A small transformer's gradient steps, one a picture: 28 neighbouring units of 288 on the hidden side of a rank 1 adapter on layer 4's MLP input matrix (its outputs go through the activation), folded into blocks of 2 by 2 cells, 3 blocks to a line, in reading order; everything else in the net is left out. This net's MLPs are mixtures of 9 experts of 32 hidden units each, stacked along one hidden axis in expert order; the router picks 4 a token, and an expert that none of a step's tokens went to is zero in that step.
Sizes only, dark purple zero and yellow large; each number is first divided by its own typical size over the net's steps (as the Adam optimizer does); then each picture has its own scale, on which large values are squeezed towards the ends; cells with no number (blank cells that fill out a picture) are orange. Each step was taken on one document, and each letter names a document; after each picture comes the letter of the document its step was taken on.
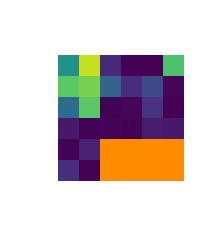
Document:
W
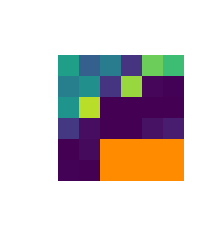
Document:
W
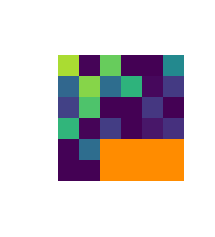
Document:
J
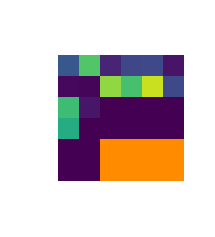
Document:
W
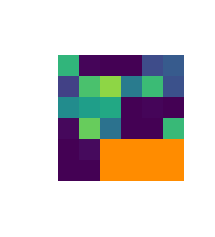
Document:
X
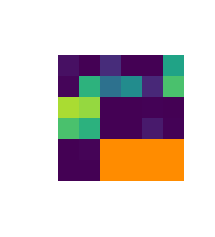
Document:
J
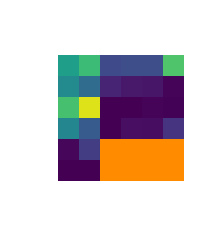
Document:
W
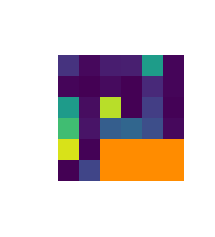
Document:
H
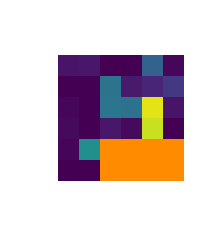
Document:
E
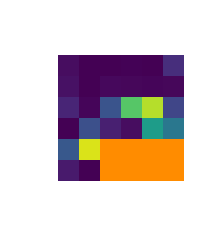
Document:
E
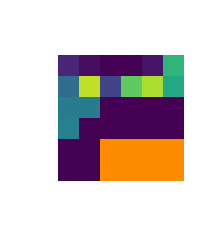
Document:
X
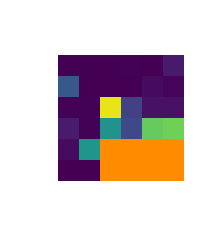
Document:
E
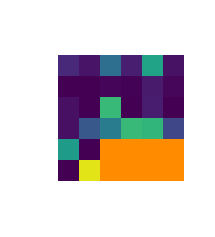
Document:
H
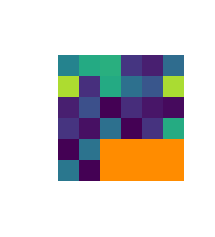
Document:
W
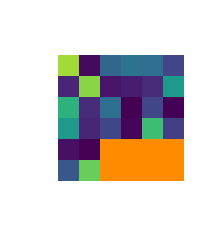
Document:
H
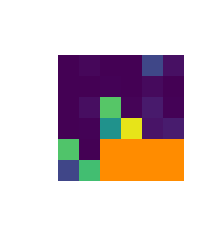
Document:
H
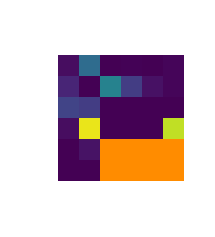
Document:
X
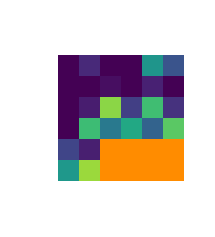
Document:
H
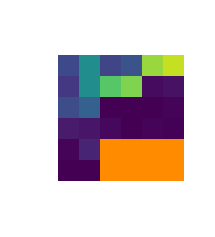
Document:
W
